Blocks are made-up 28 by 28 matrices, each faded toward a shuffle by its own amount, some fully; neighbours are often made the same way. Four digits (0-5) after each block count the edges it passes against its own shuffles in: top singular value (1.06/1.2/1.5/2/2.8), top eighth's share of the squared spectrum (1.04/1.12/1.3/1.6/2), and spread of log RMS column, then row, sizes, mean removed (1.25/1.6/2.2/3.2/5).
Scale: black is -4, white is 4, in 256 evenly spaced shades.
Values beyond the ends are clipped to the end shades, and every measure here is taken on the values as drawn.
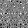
3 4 1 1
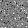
0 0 0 0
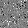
1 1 0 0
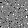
0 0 0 0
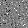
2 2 0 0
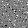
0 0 0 0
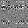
3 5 1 3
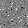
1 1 0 0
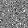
2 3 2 0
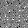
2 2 0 0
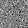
1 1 0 0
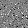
0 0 0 0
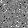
0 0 0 0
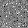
2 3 0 1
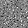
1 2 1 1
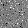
1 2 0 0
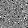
0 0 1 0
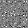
3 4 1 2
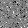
0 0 0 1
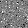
0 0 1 0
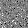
0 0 0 0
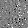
2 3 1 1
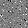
0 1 0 0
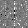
3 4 1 0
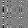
4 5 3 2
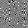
3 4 1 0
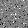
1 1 0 0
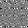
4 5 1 2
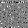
2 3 0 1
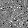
0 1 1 0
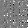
2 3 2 1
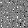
1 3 2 1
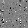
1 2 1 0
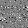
1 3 0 2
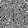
1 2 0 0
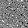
1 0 0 0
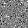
1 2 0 0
